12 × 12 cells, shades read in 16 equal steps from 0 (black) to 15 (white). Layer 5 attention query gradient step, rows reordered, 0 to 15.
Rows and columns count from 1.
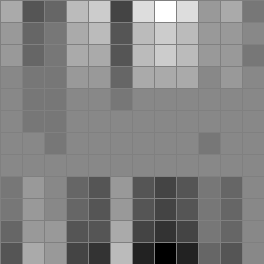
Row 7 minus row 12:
3 -2 -2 4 5 -3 6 8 6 1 3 0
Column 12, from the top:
7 8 7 8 8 8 8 8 8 8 8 8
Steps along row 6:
down same up same same same same same same same same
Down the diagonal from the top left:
10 6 7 9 8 8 8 8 5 7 6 8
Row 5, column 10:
8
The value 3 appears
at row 11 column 8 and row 12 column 5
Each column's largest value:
10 10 9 11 12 11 13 15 13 9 10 8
